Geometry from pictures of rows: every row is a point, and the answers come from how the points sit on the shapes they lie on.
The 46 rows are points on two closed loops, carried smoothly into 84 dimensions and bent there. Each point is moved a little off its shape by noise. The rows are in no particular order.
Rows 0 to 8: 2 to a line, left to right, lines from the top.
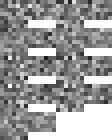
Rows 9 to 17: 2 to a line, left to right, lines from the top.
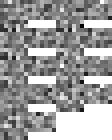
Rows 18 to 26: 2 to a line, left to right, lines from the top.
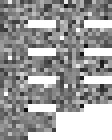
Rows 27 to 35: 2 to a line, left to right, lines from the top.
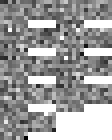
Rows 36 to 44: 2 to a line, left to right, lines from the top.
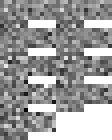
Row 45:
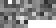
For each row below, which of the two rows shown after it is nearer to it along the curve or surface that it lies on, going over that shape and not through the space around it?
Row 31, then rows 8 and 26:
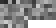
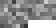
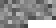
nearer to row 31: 26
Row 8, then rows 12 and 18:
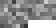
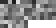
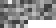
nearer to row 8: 18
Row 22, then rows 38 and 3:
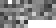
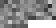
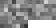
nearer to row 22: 3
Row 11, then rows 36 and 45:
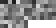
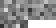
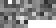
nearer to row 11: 45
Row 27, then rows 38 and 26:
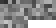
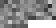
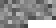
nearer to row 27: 38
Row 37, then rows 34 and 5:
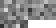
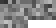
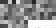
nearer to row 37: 34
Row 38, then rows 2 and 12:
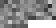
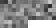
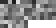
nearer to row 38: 2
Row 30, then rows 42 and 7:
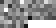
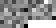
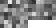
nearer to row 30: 42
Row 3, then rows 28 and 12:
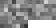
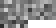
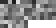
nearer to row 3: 28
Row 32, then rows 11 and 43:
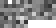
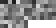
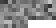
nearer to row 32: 11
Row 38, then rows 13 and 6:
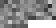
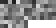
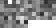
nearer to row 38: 13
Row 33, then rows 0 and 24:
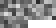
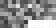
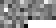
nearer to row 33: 0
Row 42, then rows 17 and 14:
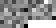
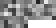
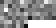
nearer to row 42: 14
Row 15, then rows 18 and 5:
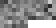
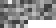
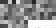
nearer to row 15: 5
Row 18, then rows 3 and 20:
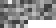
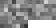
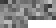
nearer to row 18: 3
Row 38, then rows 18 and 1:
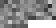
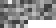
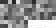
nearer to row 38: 1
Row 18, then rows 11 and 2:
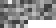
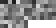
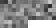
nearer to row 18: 11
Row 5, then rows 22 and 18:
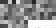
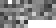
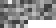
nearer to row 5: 22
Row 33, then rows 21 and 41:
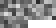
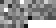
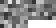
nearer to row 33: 21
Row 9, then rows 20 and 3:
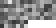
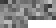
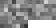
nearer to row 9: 3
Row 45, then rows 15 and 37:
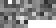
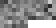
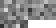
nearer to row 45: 37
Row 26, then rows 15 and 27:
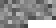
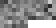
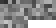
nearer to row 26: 15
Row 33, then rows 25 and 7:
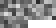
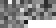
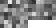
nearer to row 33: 25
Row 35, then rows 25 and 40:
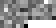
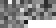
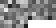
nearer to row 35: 40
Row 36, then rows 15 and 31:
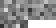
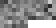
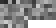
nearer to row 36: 15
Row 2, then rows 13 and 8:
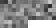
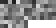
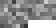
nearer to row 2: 13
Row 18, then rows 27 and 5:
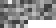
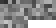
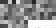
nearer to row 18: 5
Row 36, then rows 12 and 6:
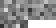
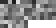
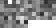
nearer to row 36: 6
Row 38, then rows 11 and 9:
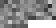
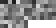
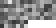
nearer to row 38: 11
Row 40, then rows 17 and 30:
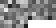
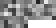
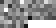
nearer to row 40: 30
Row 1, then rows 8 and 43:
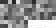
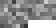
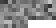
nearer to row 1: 43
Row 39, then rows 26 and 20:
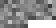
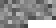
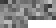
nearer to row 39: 26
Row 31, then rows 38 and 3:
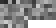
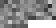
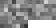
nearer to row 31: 38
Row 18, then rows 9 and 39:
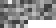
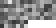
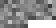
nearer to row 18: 9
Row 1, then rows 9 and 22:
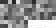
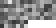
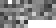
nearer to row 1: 22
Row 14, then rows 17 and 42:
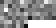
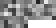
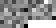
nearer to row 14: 42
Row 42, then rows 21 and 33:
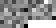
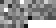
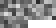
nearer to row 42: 21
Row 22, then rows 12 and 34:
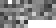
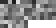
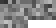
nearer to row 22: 12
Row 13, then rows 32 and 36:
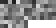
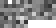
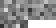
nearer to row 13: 32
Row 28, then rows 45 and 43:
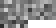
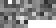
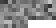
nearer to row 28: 45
